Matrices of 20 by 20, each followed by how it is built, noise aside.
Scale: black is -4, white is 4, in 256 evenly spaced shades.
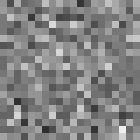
noise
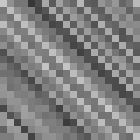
Toeplitz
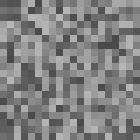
noise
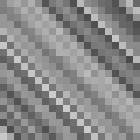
Toeplitz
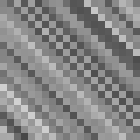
Toeplitz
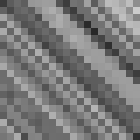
Toeplitz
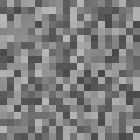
noise
